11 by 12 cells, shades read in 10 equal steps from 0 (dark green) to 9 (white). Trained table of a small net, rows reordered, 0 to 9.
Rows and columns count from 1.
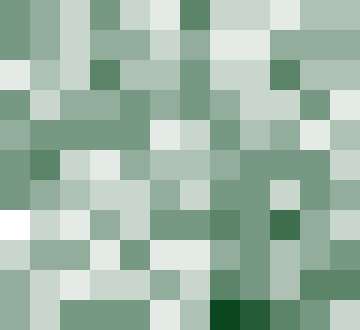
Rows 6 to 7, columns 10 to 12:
4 4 7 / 7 4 5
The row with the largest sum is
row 1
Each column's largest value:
9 7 8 8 7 8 8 8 8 8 8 8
